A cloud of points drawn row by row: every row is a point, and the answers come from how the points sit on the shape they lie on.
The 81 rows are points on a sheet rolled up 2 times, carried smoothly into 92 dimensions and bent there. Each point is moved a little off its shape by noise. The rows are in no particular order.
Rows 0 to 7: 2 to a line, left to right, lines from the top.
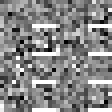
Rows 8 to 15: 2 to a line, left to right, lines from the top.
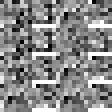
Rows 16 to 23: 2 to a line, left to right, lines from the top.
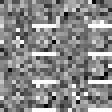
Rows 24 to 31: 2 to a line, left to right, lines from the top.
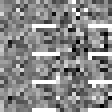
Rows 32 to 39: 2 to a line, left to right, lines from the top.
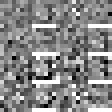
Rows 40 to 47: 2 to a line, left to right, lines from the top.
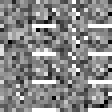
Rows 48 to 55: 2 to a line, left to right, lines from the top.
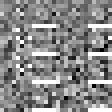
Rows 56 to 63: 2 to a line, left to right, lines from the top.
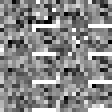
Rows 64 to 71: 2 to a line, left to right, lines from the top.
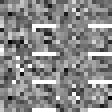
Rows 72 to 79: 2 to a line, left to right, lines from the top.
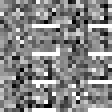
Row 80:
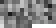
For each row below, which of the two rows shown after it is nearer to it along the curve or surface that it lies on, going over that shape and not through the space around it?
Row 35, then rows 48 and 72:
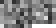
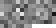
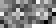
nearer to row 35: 72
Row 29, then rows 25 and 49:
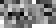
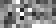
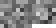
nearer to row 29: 25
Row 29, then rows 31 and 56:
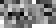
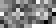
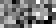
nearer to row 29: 56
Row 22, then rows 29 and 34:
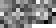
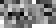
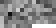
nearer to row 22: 34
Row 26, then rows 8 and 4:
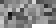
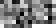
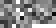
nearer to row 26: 4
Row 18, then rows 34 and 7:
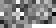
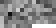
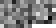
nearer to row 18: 7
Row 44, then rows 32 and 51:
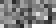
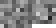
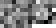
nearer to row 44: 51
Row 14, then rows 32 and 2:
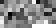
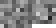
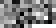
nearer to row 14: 2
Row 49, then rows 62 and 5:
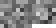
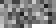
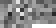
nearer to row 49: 5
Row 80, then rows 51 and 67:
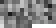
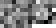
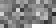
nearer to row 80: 51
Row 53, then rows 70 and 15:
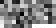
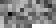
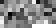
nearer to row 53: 15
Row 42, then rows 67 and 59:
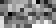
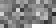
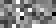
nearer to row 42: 59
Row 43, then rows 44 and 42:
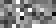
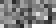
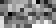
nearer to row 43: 42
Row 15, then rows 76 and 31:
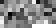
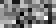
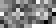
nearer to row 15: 76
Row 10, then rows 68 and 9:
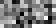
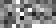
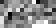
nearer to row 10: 9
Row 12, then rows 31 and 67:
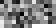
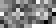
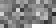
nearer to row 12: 31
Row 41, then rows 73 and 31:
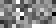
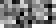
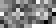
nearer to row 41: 31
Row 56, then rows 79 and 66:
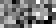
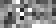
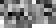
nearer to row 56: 66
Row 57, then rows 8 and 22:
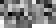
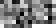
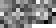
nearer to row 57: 8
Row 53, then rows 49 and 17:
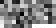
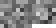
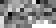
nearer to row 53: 17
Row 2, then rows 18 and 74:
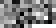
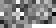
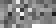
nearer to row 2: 18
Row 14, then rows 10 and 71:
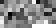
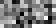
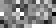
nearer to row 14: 10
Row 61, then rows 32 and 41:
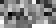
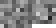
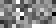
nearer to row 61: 41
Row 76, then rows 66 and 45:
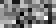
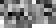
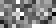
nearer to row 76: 66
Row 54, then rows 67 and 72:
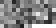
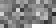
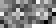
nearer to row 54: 72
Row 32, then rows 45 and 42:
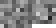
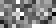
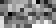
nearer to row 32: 45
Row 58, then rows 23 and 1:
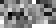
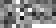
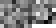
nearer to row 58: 23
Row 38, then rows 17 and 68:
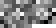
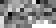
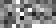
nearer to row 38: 68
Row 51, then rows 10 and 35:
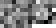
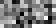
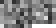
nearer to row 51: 35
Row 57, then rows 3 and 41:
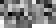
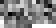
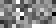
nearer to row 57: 3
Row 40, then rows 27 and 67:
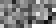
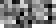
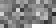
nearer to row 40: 67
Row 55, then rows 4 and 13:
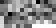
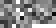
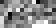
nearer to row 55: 13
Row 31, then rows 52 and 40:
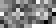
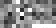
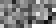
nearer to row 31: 40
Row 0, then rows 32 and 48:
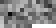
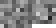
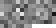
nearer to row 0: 48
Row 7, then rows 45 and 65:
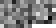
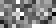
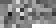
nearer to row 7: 45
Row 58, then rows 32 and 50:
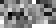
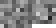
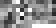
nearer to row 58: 50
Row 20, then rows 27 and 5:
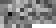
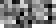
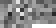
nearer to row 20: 5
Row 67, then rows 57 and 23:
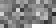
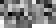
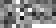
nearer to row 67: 23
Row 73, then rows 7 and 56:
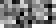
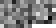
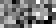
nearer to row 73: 56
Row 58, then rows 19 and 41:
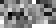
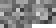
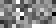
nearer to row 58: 41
